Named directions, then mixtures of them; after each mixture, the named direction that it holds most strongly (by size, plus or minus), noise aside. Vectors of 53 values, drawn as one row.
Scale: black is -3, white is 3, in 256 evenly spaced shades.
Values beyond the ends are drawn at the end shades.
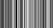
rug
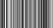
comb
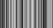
comb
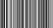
comb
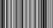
comb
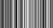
rug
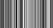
rug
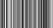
comb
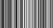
rug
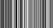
rug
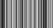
comb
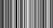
rug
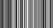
rug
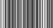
comb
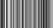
comb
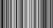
rug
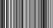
comb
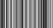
comb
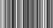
rug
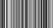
comb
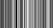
rug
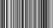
comb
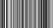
comb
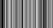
comb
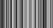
rug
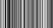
comb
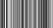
comb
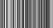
comb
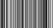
comb
